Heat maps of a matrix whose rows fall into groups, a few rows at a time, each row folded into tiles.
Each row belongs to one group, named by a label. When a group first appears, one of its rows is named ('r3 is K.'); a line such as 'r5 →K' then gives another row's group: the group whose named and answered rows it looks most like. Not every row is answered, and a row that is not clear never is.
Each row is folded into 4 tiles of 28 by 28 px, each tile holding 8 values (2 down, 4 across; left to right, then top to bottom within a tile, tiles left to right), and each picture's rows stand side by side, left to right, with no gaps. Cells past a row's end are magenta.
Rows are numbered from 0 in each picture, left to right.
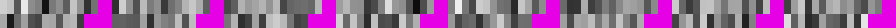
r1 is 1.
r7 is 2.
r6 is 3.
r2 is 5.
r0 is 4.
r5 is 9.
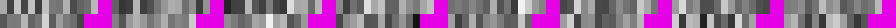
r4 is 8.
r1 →9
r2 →9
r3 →3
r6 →2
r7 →5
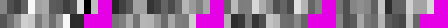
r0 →3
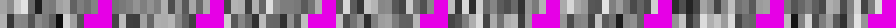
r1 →5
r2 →2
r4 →3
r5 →2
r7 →8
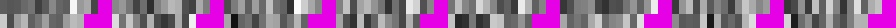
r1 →2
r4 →4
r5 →9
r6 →1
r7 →8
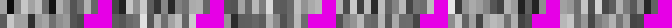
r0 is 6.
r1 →1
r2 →8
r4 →6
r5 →6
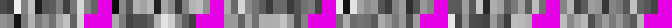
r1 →5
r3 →6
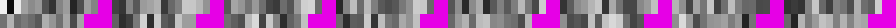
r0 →6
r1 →1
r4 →9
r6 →6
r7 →9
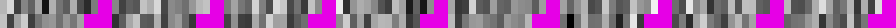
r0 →4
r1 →3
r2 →5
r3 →6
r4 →9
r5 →8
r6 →1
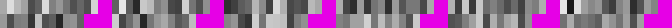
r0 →2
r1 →4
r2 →5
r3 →9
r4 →3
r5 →6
